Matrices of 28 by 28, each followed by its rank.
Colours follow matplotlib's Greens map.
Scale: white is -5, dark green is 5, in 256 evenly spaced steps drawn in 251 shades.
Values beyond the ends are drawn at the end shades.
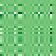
one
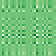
one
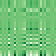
one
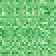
five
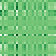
one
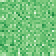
five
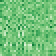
five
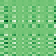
one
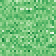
five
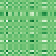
one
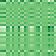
one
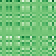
one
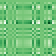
one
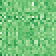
five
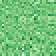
five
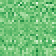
five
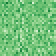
five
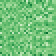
five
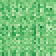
five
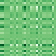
one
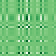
one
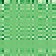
one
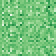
five
